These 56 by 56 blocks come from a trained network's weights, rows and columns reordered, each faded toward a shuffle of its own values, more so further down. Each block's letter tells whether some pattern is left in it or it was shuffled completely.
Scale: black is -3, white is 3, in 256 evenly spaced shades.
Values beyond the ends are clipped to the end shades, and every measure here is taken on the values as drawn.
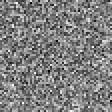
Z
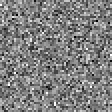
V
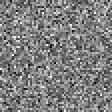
V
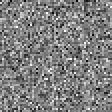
Z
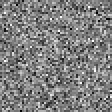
V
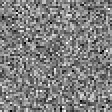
Z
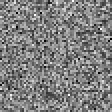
Z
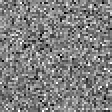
V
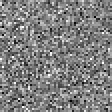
V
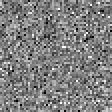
Z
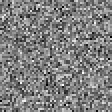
V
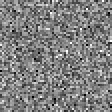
Z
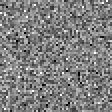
V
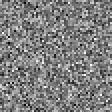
Z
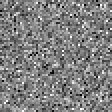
V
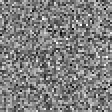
V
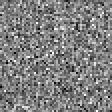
Z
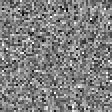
V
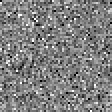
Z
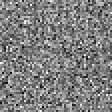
Z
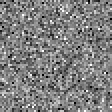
V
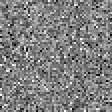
Z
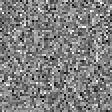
Z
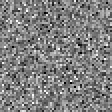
V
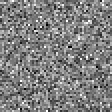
Z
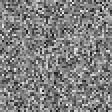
V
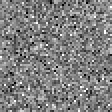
V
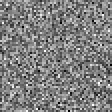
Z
